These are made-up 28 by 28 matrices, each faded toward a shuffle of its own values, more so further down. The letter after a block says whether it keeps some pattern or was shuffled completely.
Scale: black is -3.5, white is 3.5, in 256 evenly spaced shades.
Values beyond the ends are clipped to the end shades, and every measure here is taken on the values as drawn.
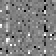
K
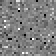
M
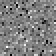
M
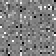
K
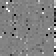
K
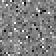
M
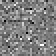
K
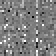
K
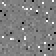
M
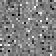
M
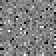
K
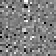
K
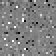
M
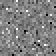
M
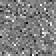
M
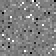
M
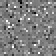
M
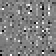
K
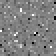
M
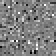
K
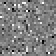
K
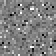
M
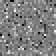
M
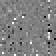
K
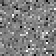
M
